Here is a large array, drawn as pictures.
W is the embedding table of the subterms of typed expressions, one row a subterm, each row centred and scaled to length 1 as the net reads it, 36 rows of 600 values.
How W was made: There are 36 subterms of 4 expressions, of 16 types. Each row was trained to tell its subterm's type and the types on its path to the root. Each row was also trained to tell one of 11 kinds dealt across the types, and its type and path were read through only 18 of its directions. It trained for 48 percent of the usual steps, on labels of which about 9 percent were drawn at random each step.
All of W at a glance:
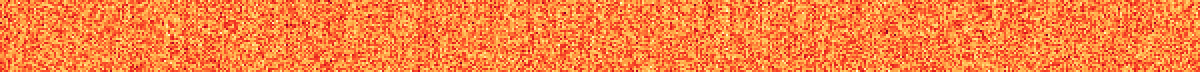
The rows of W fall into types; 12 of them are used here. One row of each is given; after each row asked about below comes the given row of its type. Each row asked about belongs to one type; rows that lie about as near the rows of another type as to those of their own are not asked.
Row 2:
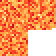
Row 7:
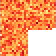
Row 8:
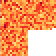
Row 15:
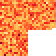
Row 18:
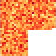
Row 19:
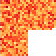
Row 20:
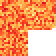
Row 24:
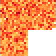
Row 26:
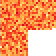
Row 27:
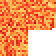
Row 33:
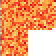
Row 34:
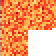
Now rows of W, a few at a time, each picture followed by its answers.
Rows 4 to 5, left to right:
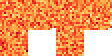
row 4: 33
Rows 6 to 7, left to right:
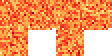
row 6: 34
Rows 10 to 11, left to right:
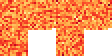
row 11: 15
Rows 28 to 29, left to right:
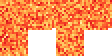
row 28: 26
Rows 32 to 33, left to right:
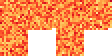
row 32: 15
